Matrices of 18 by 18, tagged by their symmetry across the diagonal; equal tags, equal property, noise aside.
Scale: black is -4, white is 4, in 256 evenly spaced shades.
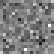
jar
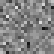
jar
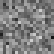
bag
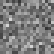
bag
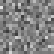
bag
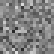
bag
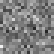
bag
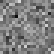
jar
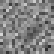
jar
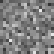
jar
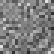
jar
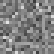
jar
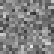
bag
